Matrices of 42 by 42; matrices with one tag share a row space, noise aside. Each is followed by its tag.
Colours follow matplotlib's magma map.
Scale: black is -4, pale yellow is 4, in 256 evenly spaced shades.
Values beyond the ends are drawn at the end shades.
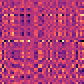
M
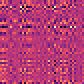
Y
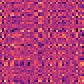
M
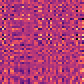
M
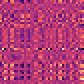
M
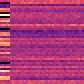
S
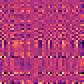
M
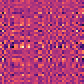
M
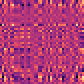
M
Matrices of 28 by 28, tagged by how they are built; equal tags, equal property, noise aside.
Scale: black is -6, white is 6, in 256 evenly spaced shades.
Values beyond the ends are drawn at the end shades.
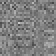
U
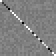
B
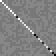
B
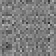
U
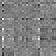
U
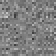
U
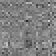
U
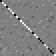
B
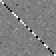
B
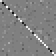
B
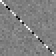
B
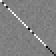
B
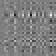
U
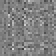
U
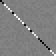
B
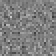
U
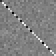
B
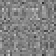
U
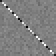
B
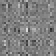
U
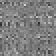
U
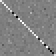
B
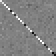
B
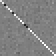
B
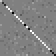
B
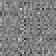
U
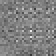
U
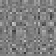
U
